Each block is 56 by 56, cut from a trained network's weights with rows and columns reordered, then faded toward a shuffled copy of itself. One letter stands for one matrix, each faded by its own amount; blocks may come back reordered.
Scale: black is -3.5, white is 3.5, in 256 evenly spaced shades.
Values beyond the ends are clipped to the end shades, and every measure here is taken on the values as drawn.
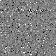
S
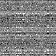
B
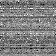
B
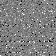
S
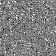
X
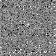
X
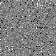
S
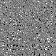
S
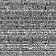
B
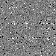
S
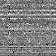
B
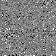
S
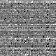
B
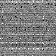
B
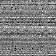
B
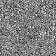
X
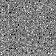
X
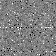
S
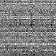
B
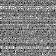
B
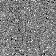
X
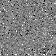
S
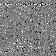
S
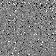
S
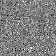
X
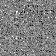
X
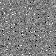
X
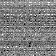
B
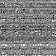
B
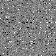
S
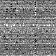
B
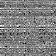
B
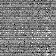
B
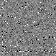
S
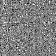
X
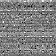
B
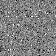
X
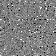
S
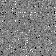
S
